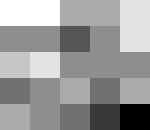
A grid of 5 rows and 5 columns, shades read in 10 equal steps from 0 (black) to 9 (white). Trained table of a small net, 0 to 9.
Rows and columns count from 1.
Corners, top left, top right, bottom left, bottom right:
9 8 6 0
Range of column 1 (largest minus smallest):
5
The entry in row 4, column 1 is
4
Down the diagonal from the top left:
9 5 5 4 0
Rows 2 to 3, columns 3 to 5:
3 5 8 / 5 5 5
